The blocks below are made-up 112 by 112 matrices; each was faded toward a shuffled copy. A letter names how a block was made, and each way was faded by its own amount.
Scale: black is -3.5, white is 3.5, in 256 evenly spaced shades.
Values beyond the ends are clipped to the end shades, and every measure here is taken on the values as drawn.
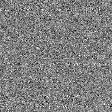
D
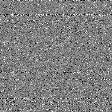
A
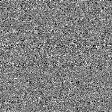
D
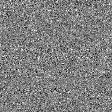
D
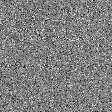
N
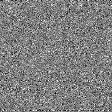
D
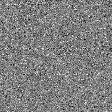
N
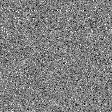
N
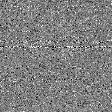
A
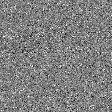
N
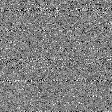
A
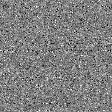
N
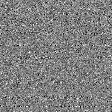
D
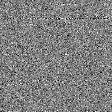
D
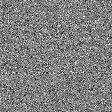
N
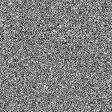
D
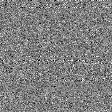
D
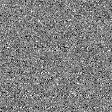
D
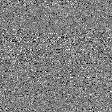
A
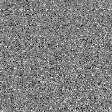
A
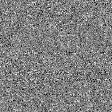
D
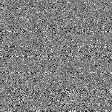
A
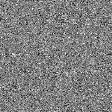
D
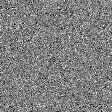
N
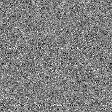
D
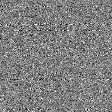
D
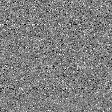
N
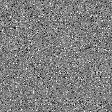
N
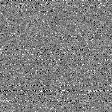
A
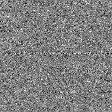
D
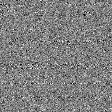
D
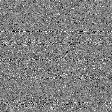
A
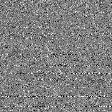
A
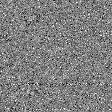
N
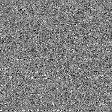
D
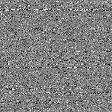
A
